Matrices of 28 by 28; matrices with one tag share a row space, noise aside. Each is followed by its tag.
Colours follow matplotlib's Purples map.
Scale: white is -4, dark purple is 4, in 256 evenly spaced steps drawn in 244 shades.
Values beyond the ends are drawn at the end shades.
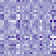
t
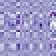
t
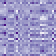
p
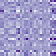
t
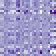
t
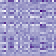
p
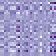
t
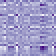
p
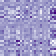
t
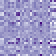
t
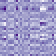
p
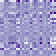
t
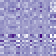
t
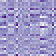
p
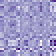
t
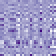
t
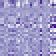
t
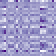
p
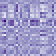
p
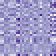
t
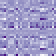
p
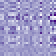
t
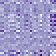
t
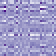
p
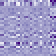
t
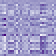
p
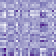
p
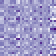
t
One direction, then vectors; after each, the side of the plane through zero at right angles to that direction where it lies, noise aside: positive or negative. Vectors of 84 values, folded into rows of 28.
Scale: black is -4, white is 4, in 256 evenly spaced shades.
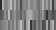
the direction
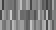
negative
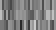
negative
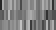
positive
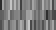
positive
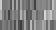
negative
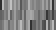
positive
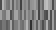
positive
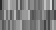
positive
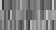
negative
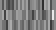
negative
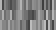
negative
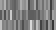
negative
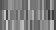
positive
